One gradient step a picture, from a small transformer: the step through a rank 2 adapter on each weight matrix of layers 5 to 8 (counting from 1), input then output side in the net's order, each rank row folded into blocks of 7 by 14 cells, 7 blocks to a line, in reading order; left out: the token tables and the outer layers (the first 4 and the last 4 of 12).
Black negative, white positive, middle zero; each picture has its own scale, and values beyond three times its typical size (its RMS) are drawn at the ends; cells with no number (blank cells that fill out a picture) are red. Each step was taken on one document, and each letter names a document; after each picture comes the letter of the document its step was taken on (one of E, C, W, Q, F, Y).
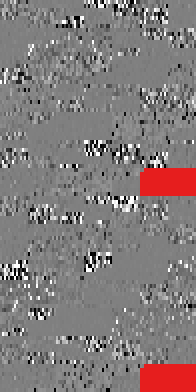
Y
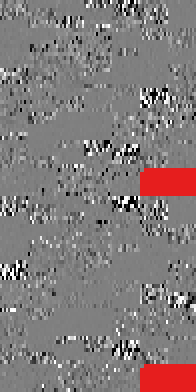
Y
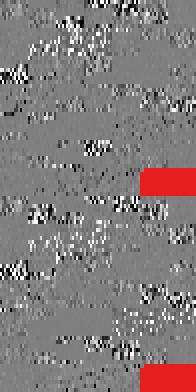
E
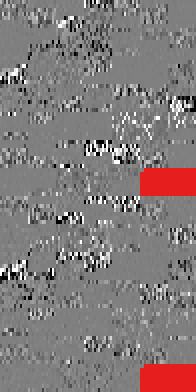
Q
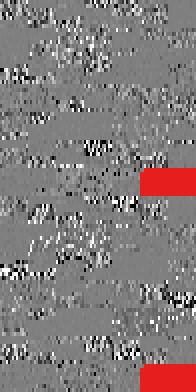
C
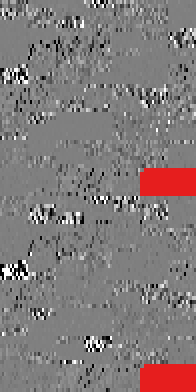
C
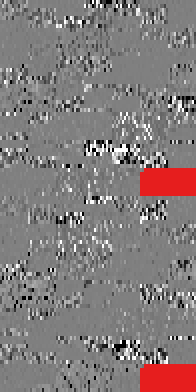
Q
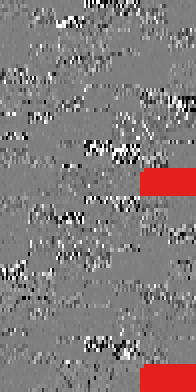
Q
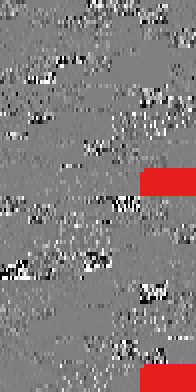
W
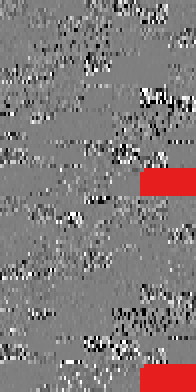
W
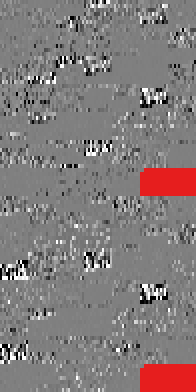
W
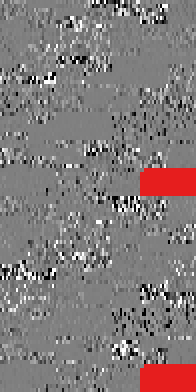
W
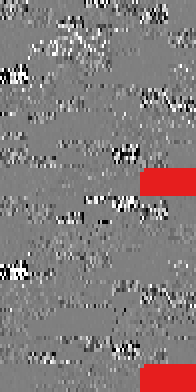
E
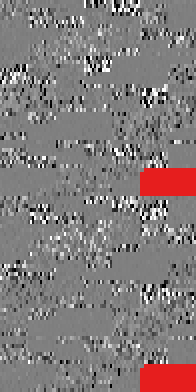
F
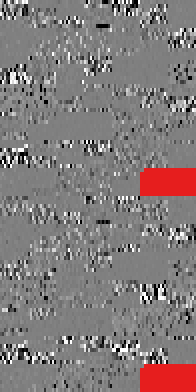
F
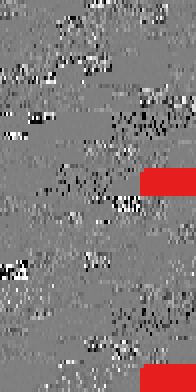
W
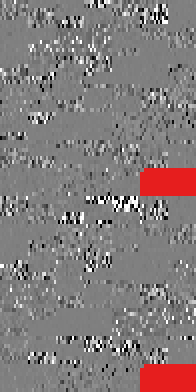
Y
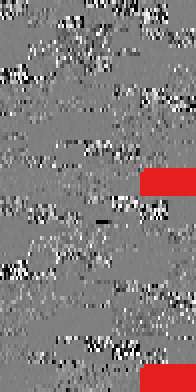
E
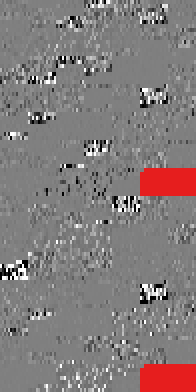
W
